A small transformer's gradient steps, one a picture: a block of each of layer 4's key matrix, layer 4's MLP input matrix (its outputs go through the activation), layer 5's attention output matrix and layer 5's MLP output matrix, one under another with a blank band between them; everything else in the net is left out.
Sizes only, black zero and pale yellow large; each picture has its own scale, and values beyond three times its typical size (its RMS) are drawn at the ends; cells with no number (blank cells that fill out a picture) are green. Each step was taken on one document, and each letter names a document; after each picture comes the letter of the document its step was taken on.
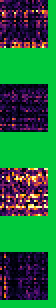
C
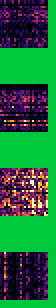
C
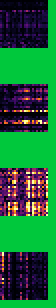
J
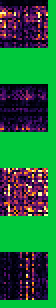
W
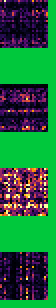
W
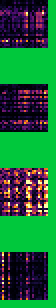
J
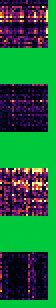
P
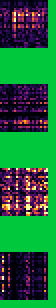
J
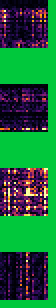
W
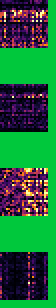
P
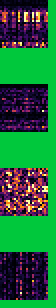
W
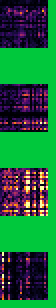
J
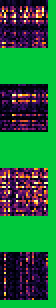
C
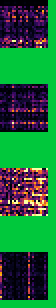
P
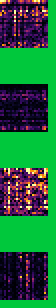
W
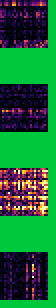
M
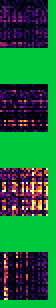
C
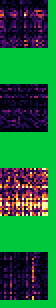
M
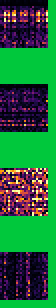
C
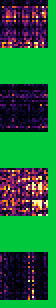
P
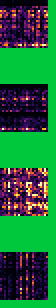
W
